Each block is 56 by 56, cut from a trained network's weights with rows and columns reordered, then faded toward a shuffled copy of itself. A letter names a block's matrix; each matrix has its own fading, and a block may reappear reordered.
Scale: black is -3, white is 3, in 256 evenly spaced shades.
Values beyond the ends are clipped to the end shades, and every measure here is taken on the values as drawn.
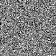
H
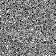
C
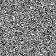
C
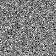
C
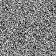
H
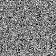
C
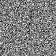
C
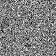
C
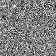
C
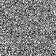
C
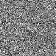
C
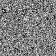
C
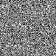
C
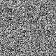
H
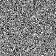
C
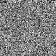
C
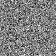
C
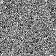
H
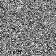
H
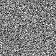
C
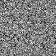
C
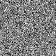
H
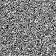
H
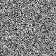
H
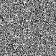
C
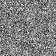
C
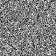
H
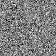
H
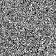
C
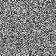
H
